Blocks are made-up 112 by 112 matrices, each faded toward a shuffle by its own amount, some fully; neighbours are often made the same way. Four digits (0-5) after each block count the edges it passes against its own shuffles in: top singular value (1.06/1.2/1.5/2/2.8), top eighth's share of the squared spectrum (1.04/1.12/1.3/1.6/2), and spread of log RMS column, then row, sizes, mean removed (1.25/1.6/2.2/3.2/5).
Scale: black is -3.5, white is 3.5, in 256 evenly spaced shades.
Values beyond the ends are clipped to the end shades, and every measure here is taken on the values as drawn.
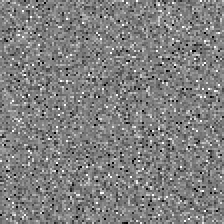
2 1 0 0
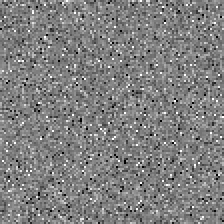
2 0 0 0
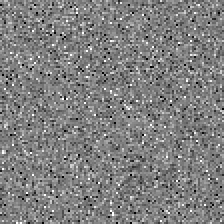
2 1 0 0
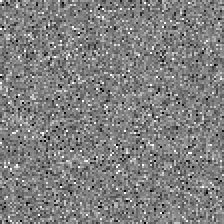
0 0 0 0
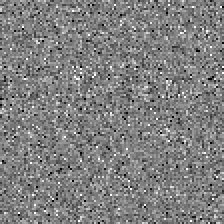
0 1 1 1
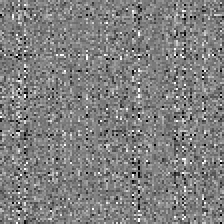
2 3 4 3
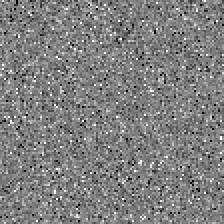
0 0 0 0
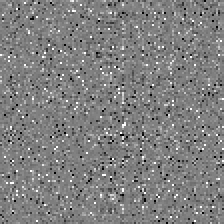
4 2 1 1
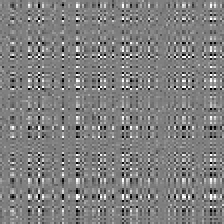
5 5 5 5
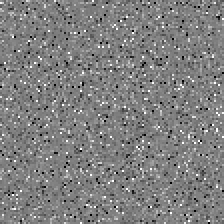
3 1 0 0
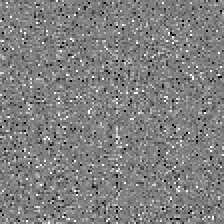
4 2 1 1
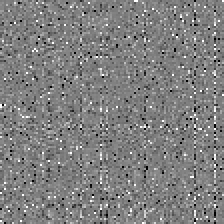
4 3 2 1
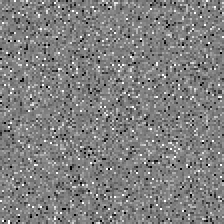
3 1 0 0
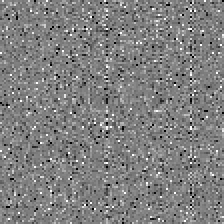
4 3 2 0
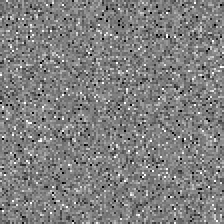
1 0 0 0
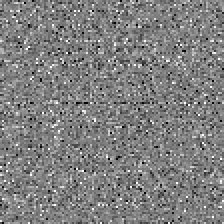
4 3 0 2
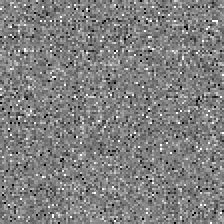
3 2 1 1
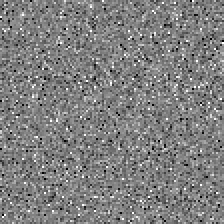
1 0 0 0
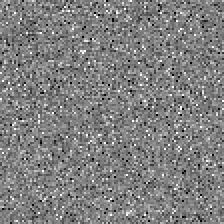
0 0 0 0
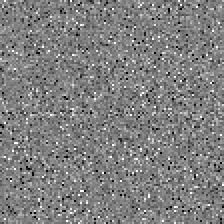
2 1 0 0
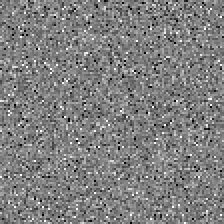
2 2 0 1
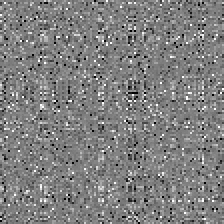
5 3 2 2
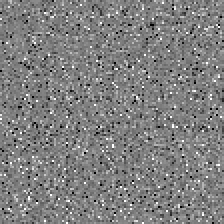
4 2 1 0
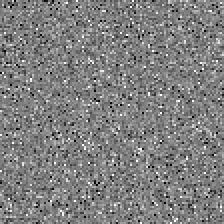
3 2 0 1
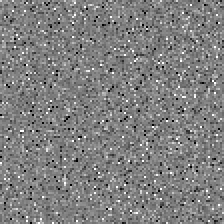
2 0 0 0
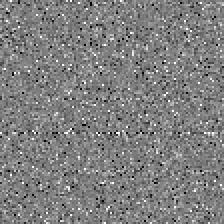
3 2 0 1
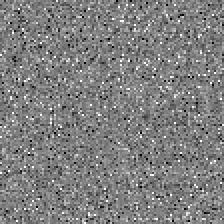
3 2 0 1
